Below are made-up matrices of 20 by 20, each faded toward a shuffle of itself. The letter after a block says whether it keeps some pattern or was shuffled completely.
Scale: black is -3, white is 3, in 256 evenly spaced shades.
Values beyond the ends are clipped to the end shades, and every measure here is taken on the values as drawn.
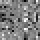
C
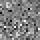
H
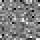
C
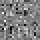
C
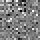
C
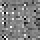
C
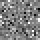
H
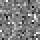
H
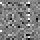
C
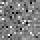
H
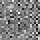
C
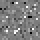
H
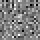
C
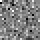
H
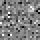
H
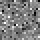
H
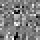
C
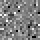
H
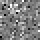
H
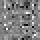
C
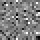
C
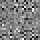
C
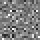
C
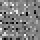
C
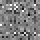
C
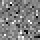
H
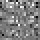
C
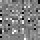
C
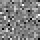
H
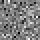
H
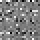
C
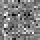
C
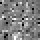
C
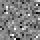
H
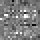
C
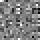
C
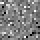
H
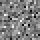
H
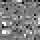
C
